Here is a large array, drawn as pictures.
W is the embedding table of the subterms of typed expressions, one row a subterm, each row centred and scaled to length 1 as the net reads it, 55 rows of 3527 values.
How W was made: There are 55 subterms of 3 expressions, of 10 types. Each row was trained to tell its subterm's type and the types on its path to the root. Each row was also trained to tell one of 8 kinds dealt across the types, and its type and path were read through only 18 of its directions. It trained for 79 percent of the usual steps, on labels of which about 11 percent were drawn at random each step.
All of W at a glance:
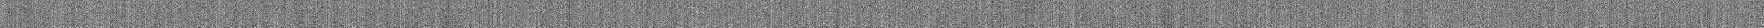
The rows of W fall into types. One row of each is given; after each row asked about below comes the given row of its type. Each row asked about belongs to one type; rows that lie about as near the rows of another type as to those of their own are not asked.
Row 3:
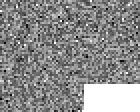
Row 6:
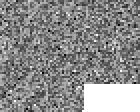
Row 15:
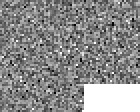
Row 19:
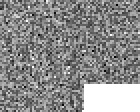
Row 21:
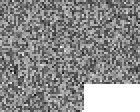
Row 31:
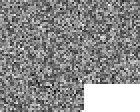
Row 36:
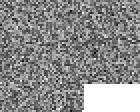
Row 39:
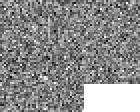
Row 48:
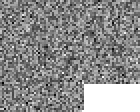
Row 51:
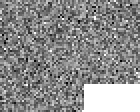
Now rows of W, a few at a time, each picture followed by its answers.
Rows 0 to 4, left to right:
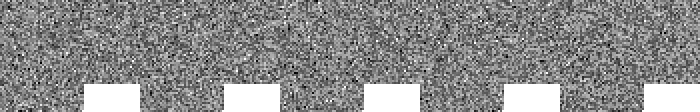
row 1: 48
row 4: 36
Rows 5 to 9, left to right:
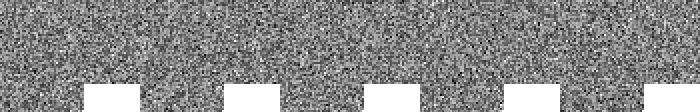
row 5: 6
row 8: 21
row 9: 39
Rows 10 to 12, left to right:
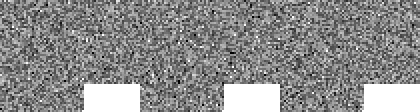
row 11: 51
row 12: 15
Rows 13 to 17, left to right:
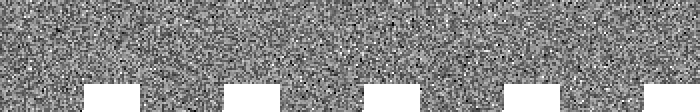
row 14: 15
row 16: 31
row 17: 6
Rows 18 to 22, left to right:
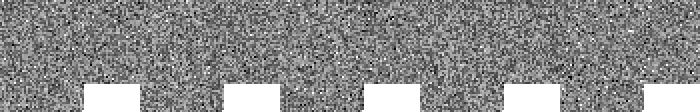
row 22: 48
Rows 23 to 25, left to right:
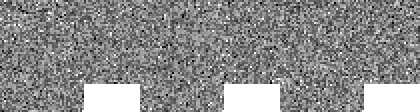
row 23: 36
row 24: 31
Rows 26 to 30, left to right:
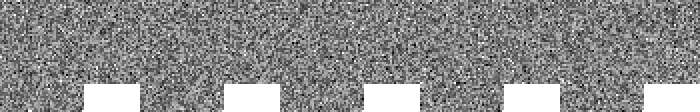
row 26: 3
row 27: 39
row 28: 21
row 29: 15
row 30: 3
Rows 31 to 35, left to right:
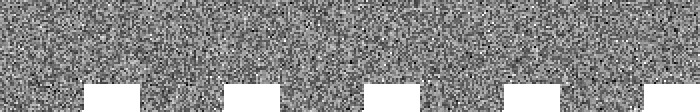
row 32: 39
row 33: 21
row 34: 6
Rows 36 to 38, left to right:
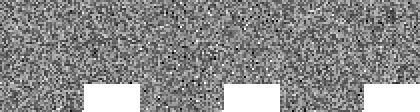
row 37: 48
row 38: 36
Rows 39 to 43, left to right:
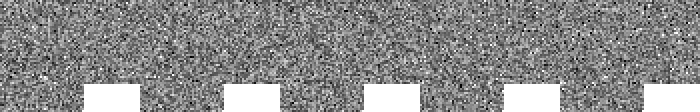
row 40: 31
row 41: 48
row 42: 15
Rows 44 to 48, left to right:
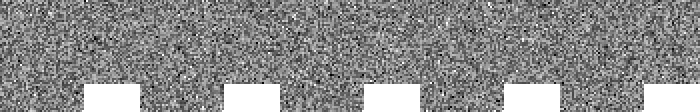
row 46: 15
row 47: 21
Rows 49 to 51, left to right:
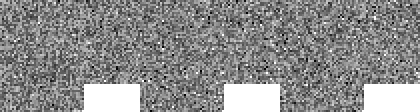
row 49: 39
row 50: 48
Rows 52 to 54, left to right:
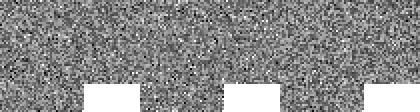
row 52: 36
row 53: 19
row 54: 21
